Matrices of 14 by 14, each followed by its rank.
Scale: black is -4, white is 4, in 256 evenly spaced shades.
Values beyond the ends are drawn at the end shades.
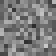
full rank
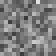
full rank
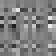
two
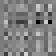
two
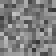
full rank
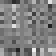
two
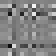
two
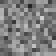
full rank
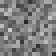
full rank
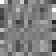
two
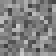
full rank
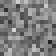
full rank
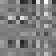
two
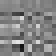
two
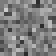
full rank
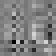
two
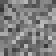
full rank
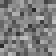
full rank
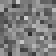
full rank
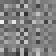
two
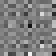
two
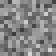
full rank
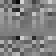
two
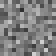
full rank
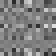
two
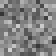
full rank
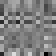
two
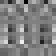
two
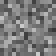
full rank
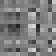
two
